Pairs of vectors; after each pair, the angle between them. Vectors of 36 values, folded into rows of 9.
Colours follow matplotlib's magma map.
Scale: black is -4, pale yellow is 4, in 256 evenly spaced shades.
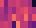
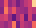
nearly opposite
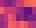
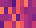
partly aligned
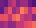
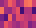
partly opposed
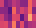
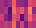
nearly parallel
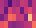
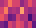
nearly opposite
